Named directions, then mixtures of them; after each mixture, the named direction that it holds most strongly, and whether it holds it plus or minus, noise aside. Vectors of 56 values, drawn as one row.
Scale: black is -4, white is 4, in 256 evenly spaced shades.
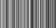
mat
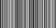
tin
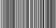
tin, minus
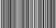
tin, minus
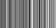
mat, minus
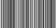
tin, minus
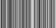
mat, minus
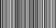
tin, plus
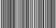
tin, minus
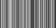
mat, plus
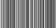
tin, minus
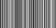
tin, plus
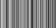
mat, plus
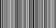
tin, plus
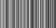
mat, plus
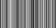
tin, plus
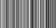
mat, plus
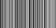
tin, plus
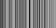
mat, minus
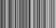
mat, minus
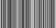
tin, minus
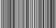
tin, minus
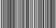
tin, minus
